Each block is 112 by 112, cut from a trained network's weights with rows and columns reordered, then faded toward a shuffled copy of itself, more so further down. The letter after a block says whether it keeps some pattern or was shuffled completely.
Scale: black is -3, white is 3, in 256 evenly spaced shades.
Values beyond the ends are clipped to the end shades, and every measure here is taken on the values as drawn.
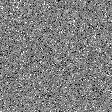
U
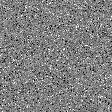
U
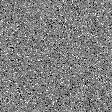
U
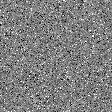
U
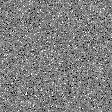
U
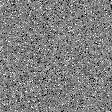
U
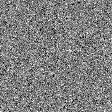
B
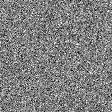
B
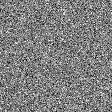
U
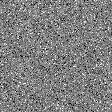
U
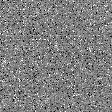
B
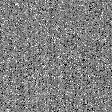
B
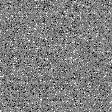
B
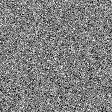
U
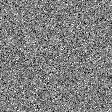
U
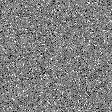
U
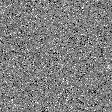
U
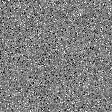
U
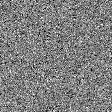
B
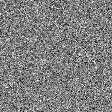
B
